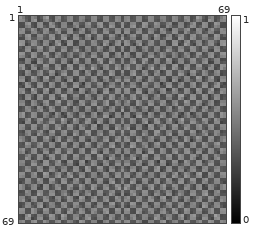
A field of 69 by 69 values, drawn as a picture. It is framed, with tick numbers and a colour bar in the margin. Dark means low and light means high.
Histogram: two levels. Grain: checkered. Seam: none. Odd rows or columns: none. Mirror symmetry: left to right. Slope: none.
